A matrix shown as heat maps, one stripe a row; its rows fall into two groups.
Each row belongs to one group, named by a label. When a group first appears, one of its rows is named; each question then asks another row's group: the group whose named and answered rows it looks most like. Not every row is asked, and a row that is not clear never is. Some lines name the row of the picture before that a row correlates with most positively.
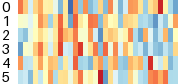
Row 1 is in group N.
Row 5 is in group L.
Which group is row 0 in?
L
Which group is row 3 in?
N
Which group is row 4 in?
L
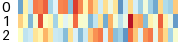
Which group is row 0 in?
N
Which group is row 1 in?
L
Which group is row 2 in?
L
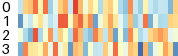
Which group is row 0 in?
N
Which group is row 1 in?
N
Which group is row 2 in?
L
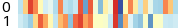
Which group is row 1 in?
N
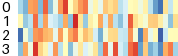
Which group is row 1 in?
L
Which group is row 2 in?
N
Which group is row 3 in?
N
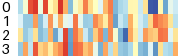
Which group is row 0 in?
N
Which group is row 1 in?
L
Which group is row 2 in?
L
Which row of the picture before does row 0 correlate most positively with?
0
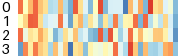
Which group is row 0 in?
L
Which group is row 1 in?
N
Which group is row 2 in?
L
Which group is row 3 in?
N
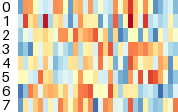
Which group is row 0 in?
N
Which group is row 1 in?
N
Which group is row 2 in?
N
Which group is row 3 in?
L
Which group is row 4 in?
L
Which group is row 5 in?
L
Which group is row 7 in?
N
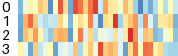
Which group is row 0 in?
N
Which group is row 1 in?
N
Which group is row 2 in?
N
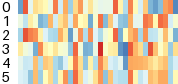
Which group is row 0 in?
N
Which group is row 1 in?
L
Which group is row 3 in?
L
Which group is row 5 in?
L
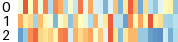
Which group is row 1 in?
L
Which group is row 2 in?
N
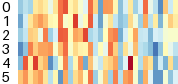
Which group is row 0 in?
N
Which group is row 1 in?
N
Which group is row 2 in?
N
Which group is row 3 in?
N
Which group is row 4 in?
N
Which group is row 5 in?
N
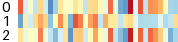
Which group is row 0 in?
L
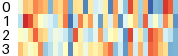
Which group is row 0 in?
N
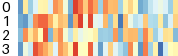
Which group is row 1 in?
N
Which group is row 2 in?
N
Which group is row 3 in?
N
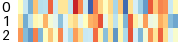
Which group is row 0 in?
L
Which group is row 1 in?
L
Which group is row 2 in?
L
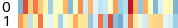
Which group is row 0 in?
N
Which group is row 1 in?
L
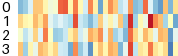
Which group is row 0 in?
N
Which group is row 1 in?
L
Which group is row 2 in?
L
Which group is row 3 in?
L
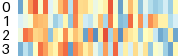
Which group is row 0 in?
N
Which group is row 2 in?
N
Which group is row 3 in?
N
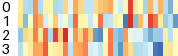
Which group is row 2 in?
N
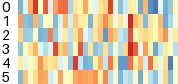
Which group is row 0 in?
N
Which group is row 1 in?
L
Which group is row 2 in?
L
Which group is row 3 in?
N
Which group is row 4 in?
L
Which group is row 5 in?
N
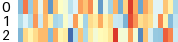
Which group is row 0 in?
N
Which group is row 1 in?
L
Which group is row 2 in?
N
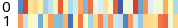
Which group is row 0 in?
N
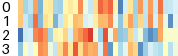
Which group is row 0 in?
L
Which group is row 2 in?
N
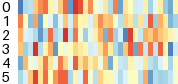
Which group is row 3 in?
L
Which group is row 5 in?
N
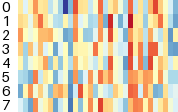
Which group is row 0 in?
L
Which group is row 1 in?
L
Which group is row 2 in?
L
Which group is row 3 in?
L
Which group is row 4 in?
L
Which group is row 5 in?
L
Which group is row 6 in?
N
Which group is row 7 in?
L
